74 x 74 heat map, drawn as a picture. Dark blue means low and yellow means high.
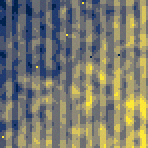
Ninth with the highest average: bottom right. Stripes: upright, repeating 11 times. Slope: up to the bottom right. Lone odd cells: 6, 4 higher and 2 lower than their neighbours. Ninth with the lowest average: top left.
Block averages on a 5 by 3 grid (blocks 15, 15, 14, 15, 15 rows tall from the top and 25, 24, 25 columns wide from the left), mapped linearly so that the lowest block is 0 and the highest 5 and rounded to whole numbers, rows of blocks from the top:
0 1 3 | 1 2 4 | 1 3 4 | 2 4 5 | 3 4 5
